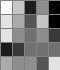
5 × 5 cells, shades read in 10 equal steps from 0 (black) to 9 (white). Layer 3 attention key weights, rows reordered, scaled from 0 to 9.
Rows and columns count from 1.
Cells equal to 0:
2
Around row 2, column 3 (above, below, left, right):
1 4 6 7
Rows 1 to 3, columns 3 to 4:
1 5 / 3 7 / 4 5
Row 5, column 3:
5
